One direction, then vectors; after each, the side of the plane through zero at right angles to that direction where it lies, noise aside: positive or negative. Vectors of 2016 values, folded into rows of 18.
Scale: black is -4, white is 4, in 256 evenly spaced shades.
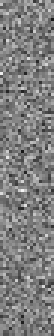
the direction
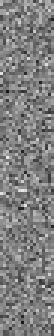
positive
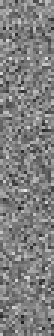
positive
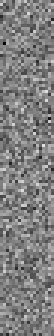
positive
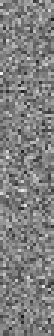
positive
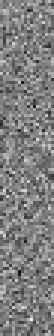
positive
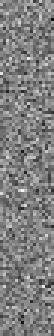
positive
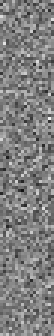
negative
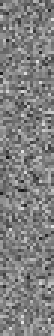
negative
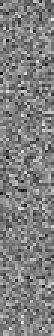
negative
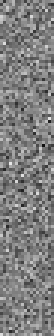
negative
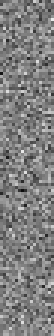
negative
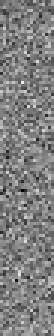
negative
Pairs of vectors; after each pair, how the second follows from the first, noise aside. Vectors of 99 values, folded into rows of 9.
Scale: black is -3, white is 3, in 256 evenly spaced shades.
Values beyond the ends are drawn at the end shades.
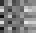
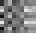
copied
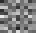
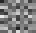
copied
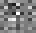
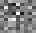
copied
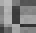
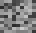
shuffled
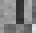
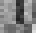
copied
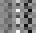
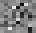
shuffled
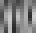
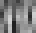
copied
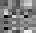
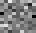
shuffled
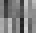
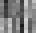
copied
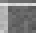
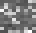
shuffled
